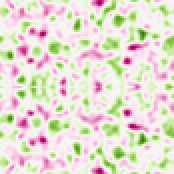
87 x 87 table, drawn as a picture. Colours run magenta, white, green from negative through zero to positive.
There is no seam. The values follow a bell shape. The top and bottom halves mirror each other. No row or column stands out. There are no lone odd cells. The field is mottled with small blotches. There is no overall slope.
